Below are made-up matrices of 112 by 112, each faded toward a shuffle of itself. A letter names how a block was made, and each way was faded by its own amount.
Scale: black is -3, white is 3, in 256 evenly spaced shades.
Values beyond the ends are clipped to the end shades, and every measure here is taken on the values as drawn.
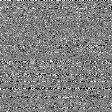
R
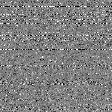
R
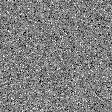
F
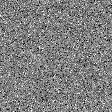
F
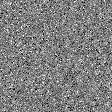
F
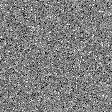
F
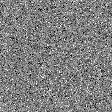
F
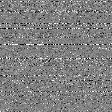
R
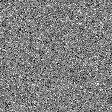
F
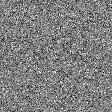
F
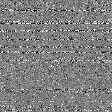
R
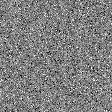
F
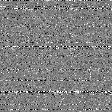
R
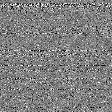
R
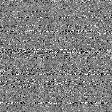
R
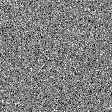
F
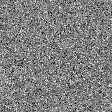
F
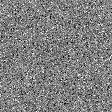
F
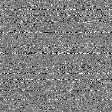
R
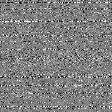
R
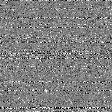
R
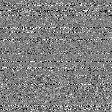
R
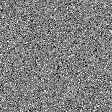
F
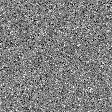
F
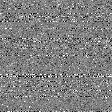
R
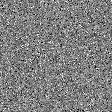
F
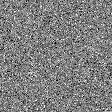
F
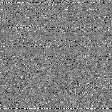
R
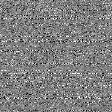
R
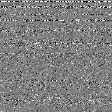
R
